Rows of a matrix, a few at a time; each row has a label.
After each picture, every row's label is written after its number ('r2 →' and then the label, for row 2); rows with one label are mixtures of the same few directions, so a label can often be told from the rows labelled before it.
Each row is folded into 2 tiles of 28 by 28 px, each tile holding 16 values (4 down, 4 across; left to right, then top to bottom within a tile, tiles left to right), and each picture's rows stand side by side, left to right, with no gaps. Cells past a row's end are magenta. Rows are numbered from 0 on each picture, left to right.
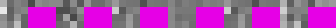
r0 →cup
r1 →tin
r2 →cup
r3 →cup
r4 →cup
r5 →cup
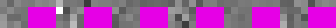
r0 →cup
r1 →cup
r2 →cup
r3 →tin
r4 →cup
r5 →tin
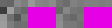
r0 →cup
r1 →cup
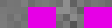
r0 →tin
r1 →tin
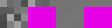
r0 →tin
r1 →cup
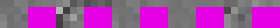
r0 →tin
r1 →cup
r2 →tin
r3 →tin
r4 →cup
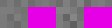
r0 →tin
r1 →tin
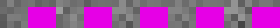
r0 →cup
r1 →cup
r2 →tin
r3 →tin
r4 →tin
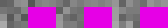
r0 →tin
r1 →cup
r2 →cup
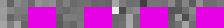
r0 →cup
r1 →cup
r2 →cup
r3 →tin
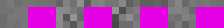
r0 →cup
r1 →tin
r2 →cup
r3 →tin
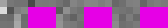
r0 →cup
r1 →cup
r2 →tin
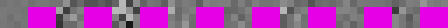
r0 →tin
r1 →cup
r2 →tin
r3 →cup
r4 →tin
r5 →cup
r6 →tin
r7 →cup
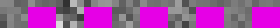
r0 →tin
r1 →tin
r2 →tin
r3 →tin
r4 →tin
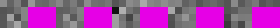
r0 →tin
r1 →tin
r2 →cup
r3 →cup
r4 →cup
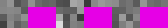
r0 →tin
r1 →tin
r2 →tin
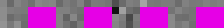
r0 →cup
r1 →tin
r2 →cup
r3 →cup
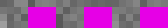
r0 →tin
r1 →cup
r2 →tin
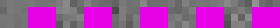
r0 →cup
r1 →tin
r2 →cup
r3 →tin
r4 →tin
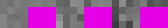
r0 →cup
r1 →tin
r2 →cup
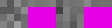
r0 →tin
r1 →cup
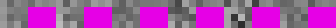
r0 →cup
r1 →cup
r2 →tin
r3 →tin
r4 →tin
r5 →tin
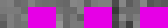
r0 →tin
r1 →tin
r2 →cup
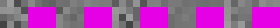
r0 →tin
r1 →cup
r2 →tin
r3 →cup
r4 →cup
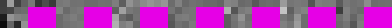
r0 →cup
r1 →cup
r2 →cup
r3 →cup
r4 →cup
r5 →cup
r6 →cup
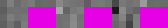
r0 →cup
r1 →cup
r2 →cup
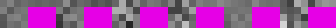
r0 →cup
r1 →cup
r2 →tin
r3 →tin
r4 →tin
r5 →tin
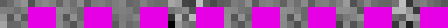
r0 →tin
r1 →tin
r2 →tin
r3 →tin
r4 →tin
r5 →tin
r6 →tin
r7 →tin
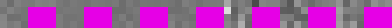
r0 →cup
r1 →cup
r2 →tin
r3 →tin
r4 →cup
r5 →tin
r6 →cup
